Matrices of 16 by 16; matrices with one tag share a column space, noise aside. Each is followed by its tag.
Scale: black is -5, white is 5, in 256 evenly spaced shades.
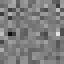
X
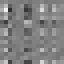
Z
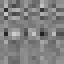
X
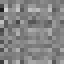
Z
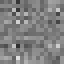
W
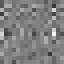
X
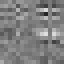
X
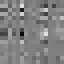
X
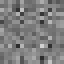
W
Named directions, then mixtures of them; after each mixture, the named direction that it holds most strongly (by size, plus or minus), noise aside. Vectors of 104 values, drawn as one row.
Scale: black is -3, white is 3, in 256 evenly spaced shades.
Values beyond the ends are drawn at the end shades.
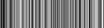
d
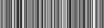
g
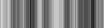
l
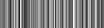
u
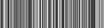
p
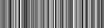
u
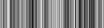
l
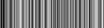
d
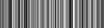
u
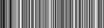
d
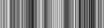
l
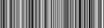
d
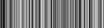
d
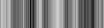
l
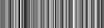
u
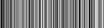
d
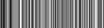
d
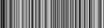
d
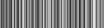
g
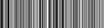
p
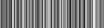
g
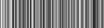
d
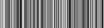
g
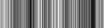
l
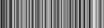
d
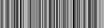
u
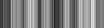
l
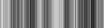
l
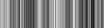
l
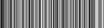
d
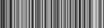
d
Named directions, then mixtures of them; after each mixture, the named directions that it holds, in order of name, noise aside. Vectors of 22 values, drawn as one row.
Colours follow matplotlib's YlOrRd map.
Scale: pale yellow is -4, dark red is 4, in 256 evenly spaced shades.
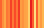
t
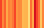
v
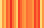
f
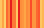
f, t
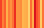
v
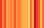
v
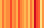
f, v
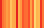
f, v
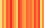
f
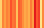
f, v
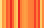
f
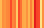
f, v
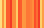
f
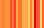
f, v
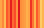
f, t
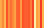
t, v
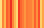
f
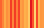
t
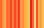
t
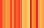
t, v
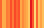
t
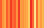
t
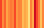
v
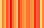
f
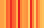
f, t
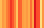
f, v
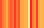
t, v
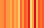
t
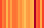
t, v
